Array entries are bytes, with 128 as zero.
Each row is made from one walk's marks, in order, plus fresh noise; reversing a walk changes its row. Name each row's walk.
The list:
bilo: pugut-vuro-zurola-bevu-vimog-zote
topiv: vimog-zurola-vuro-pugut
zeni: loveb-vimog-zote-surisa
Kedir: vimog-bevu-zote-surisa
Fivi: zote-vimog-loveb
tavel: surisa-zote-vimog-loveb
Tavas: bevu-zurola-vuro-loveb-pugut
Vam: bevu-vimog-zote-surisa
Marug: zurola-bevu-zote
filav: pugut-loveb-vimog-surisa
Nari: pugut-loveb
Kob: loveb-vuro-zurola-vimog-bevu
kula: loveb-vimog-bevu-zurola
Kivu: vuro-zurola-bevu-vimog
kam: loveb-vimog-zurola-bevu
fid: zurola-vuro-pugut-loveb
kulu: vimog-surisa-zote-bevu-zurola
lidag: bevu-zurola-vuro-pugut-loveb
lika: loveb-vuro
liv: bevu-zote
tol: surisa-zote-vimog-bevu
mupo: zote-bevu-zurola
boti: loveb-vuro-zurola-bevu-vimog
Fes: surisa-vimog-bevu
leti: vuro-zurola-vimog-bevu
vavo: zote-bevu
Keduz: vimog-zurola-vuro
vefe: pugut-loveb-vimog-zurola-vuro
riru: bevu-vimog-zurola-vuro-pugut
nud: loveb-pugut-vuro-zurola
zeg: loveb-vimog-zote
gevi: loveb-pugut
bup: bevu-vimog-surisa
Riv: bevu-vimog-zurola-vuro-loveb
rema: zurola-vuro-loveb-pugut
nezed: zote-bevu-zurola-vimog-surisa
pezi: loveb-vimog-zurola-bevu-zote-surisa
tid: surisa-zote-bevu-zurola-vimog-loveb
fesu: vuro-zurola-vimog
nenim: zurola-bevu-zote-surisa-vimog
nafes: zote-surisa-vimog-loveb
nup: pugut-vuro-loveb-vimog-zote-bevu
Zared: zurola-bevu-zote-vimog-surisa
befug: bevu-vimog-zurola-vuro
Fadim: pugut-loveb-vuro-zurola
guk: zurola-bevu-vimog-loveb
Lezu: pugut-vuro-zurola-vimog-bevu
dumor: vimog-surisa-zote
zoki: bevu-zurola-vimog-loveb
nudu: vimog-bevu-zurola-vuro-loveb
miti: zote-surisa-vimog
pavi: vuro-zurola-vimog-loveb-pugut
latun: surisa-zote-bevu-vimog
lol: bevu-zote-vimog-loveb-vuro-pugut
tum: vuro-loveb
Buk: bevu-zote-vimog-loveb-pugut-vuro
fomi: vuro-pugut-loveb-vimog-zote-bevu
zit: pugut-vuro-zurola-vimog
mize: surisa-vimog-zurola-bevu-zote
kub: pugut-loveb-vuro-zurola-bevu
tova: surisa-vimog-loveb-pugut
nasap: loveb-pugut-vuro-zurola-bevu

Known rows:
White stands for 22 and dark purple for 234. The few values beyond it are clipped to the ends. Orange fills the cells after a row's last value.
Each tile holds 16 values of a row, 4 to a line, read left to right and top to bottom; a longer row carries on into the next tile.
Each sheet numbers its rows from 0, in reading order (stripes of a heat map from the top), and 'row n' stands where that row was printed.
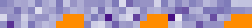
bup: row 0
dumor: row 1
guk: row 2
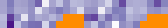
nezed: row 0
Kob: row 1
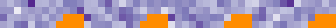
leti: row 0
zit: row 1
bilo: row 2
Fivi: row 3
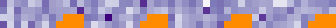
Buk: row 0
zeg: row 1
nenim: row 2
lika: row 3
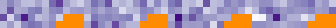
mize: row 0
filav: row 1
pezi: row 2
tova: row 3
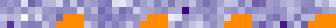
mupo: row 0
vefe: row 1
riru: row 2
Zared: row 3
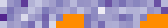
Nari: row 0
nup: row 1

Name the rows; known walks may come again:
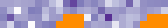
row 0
nasap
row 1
gevi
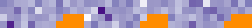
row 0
bup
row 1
topiv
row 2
Kivu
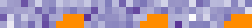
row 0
fid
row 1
tid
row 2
mupo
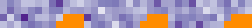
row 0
mize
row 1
Lezu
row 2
filav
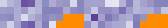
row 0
tum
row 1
lika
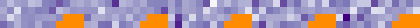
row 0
latun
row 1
leti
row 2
nezed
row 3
kulu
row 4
zeni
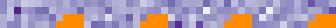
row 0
befug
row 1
Fadim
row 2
Vam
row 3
Fes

